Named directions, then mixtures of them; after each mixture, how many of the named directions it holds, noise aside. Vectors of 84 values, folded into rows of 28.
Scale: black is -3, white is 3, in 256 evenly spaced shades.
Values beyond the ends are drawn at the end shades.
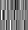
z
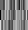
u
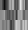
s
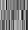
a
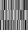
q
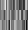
three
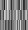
two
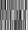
one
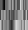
two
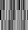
one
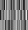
two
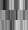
one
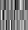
three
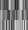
three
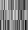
two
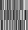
one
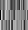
two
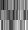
three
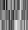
three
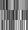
three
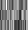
two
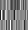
two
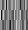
two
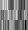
two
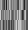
three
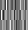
two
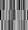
one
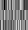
two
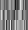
three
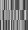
three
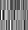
two
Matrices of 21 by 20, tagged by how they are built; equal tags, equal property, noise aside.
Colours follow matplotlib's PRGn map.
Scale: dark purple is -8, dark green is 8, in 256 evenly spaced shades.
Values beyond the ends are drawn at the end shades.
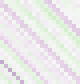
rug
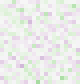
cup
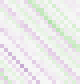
rug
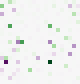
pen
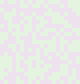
cup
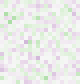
cup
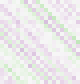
rug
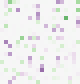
pen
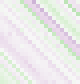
rug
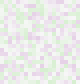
cup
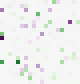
pen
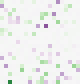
pen
